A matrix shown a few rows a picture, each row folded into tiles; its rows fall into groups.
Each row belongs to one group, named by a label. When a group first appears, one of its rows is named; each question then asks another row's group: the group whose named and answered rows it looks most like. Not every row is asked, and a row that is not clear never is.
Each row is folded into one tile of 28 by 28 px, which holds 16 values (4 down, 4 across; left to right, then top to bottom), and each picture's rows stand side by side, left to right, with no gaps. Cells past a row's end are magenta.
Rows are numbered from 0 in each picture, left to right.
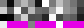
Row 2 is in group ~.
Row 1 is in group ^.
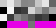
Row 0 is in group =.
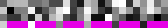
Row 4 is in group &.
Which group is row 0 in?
^
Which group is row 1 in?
^
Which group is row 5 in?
&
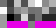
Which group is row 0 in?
^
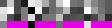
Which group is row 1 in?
=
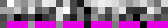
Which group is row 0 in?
&
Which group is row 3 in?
&
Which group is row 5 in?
&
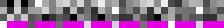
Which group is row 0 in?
^
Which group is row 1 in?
&
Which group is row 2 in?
&
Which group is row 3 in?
^
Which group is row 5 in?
&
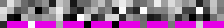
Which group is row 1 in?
^
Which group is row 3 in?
=
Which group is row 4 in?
=
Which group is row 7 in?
^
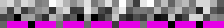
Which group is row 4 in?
=
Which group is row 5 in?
&
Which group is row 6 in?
=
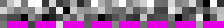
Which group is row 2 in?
^
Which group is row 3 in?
&
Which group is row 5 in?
=
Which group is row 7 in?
^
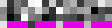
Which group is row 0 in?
^
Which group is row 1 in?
&
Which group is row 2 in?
~
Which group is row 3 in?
^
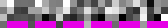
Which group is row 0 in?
=
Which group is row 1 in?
&
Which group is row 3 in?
^
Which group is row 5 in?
^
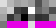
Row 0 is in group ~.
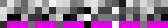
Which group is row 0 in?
=
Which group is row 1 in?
&
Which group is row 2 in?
=
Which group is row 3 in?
=
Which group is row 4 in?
^
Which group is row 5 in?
~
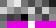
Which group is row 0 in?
~
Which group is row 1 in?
^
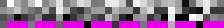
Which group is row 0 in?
&
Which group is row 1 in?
&
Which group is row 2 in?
~
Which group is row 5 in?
~
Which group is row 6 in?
=
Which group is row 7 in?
=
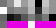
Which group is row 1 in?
^
